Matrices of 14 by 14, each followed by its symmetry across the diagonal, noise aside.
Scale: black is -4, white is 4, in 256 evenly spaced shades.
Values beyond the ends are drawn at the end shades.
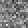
neither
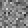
neither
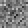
symmetric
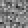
neither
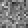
neither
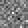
symmetric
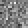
neither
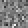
neither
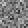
symmetric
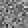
antisymmetric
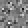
antisymmetric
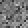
symmetric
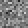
neither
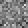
symmetric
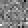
antisymmetric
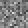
neither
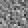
antisymmetric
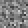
antisymmetric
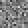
antisymmetric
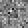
symmetric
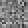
antisymmetric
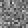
neither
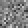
antisymmetric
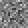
symmetric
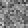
antisymmetric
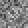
symmetric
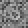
symmetric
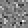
antisymmetric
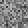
symmetric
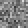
neither
